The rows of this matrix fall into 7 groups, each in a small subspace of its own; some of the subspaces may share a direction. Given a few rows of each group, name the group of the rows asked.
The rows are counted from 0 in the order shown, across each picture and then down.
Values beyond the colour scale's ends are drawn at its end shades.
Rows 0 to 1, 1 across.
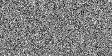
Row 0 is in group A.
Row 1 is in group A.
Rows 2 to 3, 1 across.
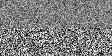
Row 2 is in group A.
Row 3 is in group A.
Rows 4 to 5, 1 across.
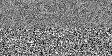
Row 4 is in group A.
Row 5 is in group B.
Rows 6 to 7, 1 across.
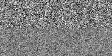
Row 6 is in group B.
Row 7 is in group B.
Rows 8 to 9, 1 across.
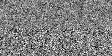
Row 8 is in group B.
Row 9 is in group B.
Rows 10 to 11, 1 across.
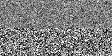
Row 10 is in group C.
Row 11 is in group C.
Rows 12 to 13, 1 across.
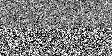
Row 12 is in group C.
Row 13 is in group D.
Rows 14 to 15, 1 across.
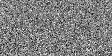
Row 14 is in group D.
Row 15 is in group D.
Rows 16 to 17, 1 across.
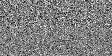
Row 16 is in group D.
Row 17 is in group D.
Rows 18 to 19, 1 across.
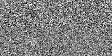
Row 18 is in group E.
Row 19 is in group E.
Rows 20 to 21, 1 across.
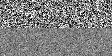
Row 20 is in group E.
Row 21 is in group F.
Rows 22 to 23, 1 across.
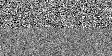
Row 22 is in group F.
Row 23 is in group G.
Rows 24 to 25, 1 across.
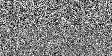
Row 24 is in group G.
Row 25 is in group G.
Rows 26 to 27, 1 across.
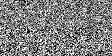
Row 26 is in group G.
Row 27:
G
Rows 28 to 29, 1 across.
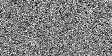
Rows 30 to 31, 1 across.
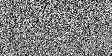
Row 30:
D
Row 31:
C
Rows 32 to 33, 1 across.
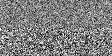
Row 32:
F
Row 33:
D
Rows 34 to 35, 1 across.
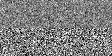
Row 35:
C
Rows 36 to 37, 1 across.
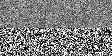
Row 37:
F
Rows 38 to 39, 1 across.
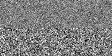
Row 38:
F
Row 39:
D
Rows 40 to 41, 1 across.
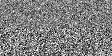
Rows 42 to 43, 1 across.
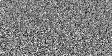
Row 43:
A
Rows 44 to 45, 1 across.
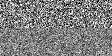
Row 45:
F
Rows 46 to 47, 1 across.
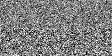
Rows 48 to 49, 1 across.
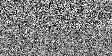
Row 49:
A
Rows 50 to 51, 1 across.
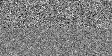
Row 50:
A
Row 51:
E
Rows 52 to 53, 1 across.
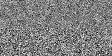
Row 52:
A
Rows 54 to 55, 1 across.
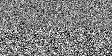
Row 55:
B
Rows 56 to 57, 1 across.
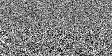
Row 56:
E
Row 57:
D
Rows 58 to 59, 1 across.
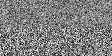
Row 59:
G
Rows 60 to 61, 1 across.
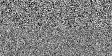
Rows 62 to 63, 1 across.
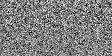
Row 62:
F
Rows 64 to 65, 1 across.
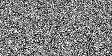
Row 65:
B
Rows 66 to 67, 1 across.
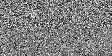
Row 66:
E
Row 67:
C
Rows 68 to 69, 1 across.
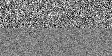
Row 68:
G
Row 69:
E
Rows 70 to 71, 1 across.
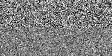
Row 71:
A
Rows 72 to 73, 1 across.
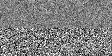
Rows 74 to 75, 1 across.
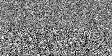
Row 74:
A
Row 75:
D
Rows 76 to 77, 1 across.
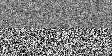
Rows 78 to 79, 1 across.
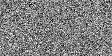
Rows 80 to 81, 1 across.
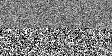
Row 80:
F
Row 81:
A
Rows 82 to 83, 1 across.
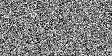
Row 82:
E
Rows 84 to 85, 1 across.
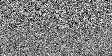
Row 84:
E
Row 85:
C
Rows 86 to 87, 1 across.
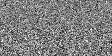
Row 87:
E
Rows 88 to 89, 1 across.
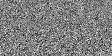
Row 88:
B
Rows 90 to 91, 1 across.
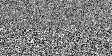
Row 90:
A
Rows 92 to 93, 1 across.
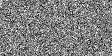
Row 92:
A
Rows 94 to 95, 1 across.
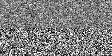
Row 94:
E
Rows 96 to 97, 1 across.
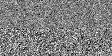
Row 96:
B
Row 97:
D
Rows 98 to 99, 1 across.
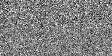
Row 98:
B
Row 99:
G
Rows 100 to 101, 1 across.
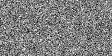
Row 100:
F
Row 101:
G
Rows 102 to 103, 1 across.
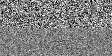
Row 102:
E
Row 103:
D
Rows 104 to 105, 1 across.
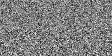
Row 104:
E
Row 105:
E
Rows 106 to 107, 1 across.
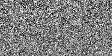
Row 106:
G
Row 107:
C
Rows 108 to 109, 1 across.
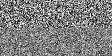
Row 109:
F
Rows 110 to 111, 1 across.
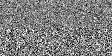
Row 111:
G
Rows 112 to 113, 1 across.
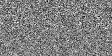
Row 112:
F
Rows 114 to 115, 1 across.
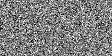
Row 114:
F
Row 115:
B
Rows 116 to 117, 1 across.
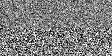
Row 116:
D
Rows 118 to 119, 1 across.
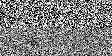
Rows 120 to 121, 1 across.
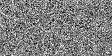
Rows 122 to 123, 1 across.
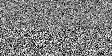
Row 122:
C
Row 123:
A
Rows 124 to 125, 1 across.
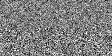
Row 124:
E
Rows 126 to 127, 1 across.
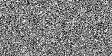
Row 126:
G
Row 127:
C
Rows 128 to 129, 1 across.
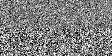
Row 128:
C
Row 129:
G
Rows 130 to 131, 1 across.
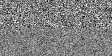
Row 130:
F
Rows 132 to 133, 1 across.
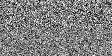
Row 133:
E
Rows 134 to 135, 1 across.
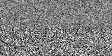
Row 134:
C
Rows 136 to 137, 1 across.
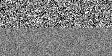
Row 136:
D
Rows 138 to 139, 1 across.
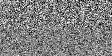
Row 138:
A
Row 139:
E
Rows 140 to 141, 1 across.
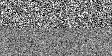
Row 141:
B
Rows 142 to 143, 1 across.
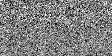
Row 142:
A
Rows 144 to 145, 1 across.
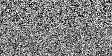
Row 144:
E
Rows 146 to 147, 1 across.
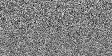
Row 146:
C
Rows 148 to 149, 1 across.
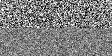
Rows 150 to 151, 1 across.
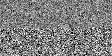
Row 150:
E
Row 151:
E
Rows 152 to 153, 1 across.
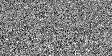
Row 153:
D
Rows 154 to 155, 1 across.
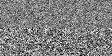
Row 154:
B
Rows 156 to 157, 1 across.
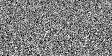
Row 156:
F
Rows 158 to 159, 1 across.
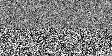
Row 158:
F
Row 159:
F
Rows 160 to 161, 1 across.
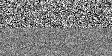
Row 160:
F
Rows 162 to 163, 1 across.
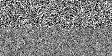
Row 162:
C
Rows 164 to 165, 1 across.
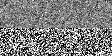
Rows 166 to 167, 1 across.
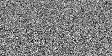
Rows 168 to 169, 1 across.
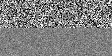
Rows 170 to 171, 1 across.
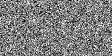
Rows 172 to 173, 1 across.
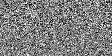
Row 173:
A
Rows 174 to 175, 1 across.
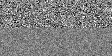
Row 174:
F
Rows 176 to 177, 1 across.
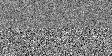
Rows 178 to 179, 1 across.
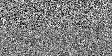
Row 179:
E
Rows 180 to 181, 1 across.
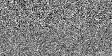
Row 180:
G
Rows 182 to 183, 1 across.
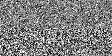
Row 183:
C
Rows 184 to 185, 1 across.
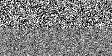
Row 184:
C
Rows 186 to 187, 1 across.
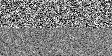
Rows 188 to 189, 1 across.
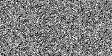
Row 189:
D
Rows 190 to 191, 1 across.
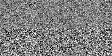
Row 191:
E
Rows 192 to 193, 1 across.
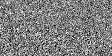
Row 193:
C
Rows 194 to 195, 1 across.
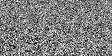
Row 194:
G
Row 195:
D
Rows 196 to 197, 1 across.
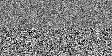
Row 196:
C
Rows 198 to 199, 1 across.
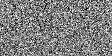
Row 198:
D
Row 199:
B
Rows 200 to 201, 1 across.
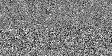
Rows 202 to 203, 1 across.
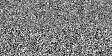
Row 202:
B
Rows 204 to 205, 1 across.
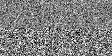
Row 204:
D
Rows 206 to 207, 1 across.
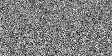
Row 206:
A
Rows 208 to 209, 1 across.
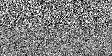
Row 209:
C
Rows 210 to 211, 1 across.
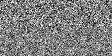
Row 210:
B
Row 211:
G
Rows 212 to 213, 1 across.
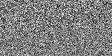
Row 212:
C
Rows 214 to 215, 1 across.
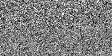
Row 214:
C
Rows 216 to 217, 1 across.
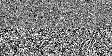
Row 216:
D
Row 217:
B
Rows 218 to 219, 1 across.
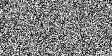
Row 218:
B
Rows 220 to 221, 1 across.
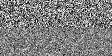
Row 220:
C
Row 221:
A
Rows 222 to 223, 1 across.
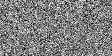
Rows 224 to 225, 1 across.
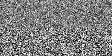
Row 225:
F
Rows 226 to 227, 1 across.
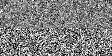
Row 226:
B
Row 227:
F
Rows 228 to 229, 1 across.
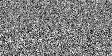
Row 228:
D
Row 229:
G
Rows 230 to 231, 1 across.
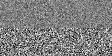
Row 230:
A
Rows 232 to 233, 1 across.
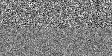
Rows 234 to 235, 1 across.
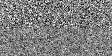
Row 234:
D
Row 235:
G
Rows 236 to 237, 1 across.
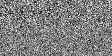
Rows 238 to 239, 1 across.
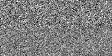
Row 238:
D
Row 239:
C
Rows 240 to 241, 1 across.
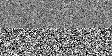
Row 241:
E
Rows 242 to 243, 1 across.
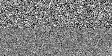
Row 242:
B
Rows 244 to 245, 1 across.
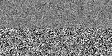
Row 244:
B
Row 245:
A
